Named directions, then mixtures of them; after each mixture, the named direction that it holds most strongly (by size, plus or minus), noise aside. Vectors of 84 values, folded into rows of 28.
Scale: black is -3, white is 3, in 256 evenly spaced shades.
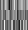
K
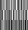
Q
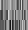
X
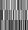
Q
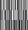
Q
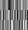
K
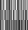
Q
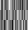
K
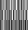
Q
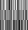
K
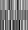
K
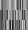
X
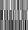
Q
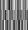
K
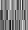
X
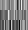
X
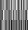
Q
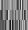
X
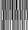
Q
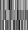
K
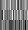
Q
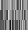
X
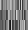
X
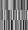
K
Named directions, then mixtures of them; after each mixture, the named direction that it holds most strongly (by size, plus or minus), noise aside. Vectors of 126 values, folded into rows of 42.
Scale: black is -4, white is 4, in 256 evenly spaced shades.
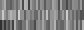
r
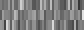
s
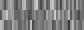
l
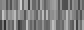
r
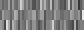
s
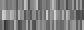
r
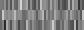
s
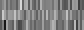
r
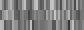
l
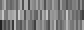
r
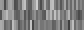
l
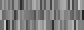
s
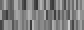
l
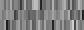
s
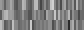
l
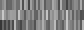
r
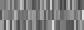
s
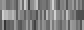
r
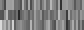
r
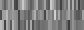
l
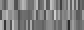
l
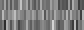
s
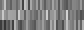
r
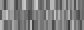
l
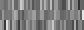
s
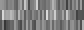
r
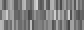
l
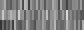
r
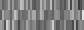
s
